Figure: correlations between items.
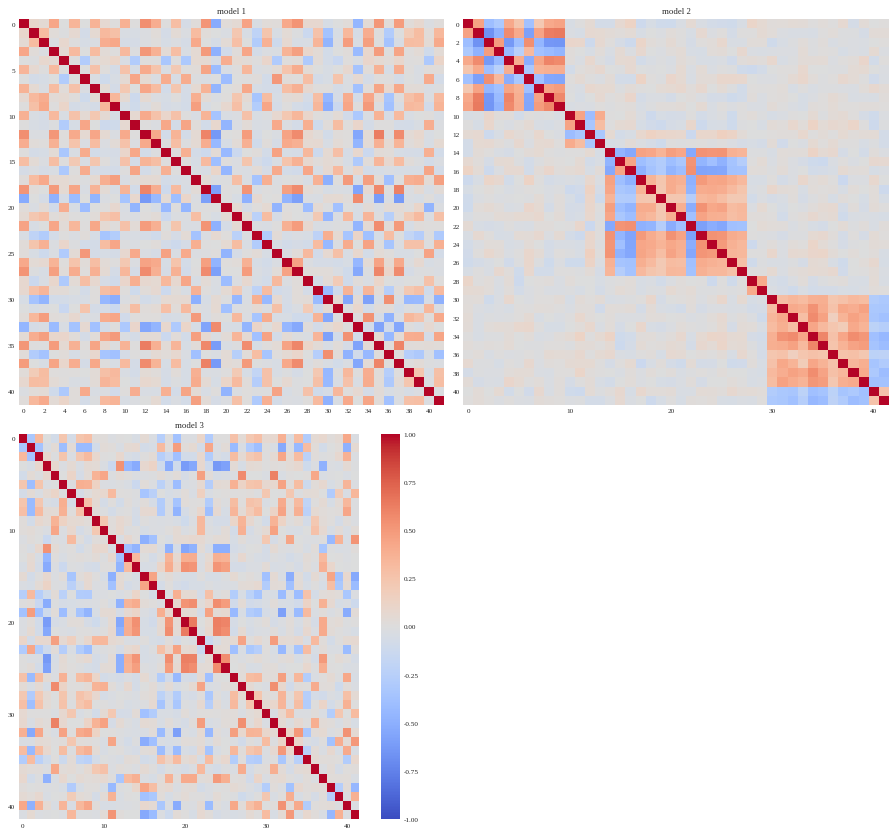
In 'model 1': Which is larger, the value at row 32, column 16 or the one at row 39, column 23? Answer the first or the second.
the first
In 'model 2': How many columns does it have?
42
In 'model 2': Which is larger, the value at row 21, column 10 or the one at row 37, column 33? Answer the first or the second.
the second
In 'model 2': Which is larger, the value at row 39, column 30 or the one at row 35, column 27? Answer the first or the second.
the first
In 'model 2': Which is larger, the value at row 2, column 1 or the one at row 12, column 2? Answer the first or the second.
the second
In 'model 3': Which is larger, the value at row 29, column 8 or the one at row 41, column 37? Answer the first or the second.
the first
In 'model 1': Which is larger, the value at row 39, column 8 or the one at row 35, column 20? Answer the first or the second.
the first
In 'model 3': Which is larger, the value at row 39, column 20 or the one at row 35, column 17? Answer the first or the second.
the second
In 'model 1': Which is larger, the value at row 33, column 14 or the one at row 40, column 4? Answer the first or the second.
the first
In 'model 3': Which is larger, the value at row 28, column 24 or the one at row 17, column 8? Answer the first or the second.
the first
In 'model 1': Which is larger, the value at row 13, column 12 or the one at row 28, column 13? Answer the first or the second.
the first
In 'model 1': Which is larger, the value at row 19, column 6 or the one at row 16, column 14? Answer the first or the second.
the second
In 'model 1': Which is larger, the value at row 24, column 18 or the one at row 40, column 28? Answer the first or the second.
the second
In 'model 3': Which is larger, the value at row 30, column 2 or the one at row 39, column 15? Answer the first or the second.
the first
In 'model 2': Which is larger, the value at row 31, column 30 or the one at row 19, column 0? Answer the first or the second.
the first
